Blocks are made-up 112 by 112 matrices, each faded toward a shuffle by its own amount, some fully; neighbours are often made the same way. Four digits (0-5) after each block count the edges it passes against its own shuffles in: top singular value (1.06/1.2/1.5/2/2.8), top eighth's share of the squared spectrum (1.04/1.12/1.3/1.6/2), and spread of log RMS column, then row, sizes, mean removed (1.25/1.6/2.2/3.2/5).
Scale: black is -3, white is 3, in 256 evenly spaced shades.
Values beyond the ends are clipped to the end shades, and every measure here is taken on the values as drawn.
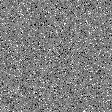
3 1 0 0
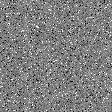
0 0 0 0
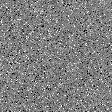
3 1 0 0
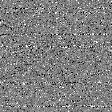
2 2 0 3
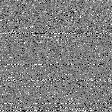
2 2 0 3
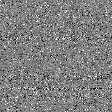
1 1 0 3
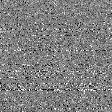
2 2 0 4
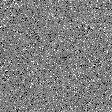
0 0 0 0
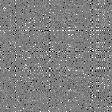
5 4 3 3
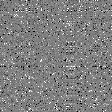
4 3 2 2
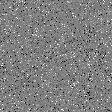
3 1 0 0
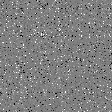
3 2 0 1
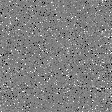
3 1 0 0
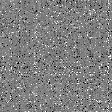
4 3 2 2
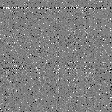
4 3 2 2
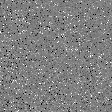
2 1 0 0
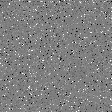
2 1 0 0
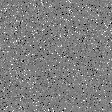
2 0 0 0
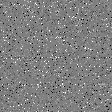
2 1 0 1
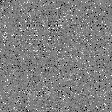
3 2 1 1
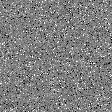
0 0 0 0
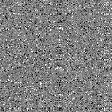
4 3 2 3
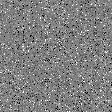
1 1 1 0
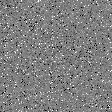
0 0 1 0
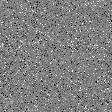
0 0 0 0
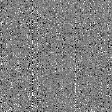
2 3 3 2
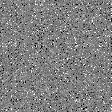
3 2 2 1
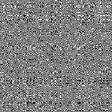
4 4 3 3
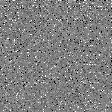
3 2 1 1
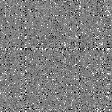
4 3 3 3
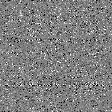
3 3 2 2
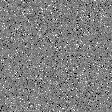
2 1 0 1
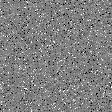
2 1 0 0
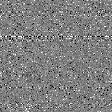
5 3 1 2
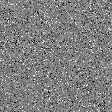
3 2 0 1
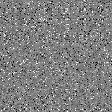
4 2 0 2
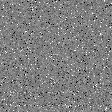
2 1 0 1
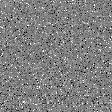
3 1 0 1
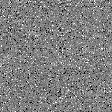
3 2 1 1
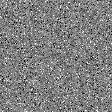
0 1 2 0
